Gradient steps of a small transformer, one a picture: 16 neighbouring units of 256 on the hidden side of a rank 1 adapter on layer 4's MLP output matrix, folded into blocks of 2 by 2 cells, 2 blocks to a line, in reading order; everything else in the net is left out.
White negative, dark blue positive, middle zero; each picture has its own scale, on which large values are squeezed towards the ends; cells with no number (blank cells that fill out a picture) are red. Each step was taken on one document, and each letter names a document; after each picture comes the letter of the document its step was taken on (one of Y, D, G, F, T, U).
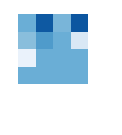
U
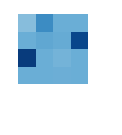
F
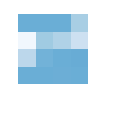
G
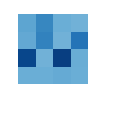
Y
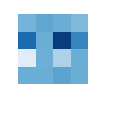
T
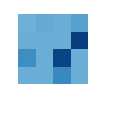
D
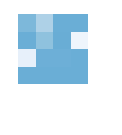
F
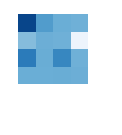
Y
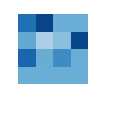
F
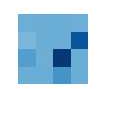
D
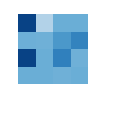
Y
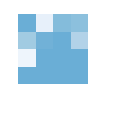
U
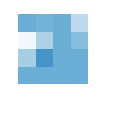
G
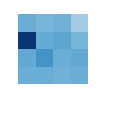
G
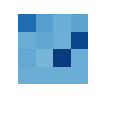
D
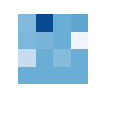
F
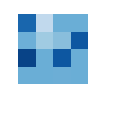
Y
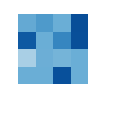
T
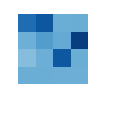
Y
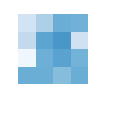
Y
